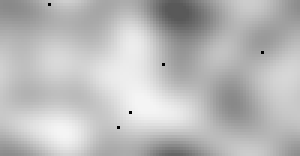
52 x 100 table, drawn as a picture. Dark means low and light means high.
The ninth with the lowest average is the top middle. On average the colour sits 70% of the way up the scale. The middle left is the calmest part. Five lone cells stand out, each far lower than its neighbours.
